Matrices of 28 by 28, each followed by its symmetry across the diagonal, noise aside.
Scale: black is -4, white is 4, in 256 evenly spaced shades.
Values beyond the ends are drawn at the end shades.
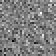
antisymmetric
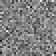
antisymmetric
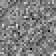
symmetric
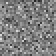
antisymmetric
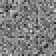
symmetric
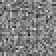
antisymmetric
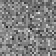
antisymmetric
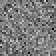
symmetric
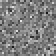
symmetric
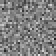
antisymmetric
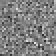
antisymmetric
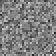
symmetric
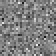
antisymmetric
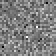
symmetric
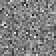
antisymmetric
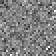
symmetric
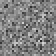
symmetric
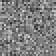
antisymmetric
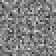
antisymmetric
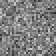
symmetric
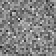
symmetric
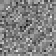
symmetric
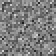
symmetric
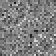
symmetric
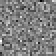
antisymmetric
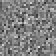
antisymmetric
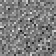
symmetric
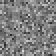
antisymmetric
